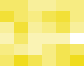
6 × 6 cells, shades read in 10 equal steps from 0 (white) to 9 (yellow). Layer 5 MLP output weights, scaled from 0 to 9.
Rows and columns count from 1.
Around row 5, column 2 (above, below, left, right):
6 9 5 3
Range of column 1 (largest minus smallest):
5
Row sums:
30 39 32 18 30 43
